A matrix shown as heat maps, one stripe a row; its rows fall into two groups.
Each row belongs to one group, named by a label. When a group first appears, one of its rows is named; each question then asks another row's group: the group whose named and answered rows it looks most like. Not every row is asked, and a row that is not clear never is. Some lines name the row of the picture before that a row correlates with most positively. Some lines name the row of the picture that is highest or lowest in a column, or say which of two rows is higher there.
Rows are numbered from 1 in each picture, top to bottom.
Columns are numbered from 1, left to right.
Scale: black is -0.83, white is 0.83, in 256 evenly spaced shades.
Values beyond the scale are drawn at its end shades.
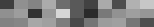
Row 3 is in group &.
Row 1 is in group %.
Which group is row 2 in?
%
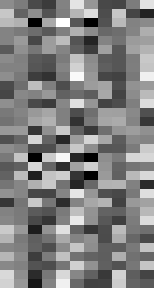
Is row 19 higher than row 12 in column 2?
No
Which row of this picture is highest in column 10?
18
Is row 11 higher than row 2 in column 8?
Yes
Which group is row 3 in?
%
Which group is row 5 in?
%
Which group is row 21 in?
&
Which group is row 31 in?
%
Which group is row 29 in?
%
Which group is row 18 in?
%
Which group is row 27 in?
%
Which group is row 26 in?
%
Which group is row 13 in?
&
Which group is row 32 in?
%
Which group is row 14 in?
&
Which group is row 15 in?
%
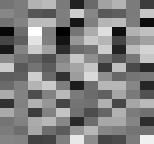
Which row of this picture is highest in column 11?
16
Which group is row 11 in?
%
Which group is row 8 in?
%
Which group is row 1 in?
&
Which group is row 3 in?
&
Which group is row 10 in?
&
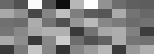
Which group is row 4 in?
&
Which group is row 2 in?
%
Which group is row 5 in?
%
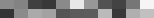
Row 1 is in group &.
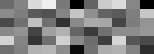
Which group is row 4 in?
%
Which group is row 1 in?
&
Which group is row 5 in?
%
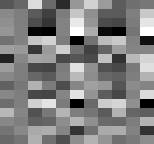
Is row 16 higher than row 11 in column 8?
Yes
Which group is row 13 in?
%
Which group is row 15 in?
&
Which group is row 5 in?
&
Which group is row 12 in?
&
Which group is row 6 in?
%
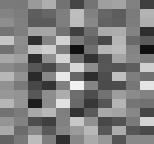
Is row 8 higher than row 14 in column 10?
No
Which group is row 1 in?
&
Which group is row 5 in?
%
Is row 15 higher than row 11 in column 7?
Yes
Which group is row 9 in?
%
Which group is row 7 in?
%
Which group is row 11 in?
%
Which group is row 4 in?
&
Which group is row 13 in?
&
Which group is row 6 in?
&
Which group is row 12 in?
%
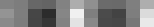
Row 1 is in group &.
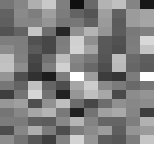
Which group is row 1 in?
&
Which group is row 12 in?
%
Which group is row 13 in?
&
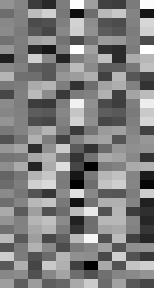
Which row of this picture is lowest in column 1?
7
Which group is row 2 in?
&
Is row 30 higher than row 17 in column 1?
No
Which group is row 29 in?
%
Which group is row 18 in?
&
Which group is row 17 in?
%
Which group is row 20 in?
&
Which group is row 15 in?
&
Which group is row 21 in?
&
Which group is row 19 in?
%
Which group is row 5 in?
&
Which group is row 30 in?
%
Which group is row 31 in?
%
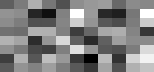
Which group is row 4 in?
&
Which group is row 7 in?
%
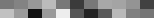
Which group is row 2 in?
%
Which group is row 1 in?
&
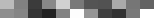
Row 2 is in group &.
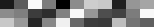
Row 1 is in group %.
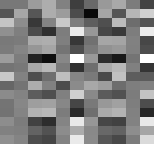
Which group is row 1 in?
&
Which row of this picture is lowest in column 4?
7
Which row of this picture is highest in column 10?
2
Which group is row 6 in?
&
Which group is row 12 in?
&
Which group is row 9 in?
%
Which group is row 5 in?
&
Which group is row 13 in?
&
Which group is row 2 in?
%
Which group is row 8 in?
&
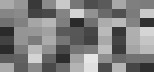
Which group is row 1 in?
%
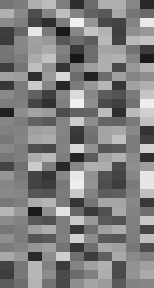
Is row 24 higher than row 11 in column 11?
No
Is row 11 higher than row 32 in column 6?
Yes
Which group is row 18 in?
&
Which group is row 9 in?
%
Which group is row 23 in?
&
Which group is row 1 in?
&
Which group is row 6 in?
&
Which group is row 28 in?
&
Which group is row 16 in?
&
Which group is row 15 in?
&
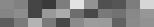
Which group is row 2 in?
%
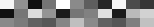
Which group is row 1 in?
%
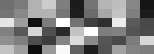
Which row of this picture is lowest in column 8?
3
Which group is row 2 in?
&
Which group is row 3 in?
%
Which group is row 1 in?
&
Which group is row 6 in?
%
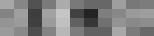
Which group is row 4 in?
%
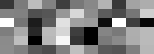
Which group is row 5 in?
%
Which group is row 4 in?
%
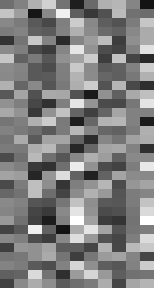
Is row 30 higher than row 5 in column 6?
Yes
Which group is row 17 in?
&
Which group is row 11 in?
%
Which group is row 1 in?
&
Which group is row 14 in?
&
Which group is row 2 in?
%
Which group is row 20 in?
%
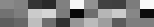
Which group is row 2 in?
&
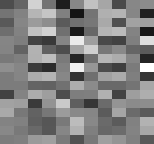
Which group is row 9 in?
&
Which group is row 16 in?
&
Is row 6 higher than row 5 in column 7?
Yes
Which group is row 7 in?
&
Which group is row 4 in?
&
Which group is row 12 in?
%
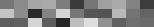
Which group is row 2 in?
%
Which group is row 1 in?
&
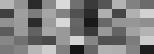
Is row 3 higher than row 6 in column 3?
No
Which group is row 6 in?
&
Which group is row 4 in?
%
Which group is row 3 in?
%
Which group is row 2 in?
%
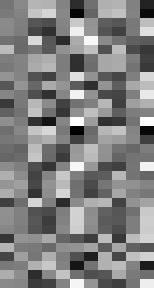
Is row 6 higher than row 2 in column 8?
No
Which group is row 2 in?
&
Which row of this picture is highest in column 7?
5
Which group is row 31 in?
%
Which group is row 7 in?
&
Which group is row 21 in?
%
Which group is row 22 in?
%
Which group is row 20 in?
%
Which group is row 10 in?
%
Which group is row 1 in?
&
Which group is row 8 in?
&
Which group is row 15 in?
&
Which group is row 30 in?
&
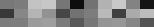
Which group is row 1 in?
&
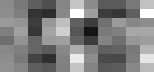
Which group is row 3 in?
%
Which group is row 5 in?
%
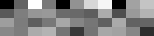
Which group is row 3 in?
%
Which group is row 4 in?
&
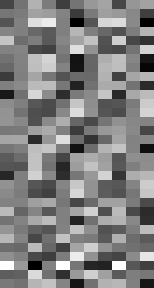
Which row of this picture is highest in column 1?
30
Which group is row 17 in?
&
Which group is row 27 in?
%
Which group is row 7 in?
&
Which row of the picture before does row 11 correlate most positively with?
1
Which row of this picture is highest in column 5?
30
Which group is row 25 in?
&
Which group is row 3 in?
&
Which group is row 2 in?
&
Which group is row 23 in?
&
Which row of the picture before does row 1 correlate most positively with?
1
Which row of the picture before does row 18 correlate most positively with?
1
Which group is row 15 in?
&
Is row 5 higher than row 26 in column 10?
No
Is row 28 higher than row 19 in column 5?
Yes
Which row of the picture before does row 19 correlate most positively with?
1
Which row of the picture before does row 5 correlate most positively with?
3
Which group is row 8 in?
&
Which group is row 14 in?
%
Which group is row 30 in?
%
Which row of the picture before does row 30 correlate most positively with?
3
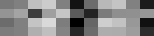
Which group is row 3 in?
&
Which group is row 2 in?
%
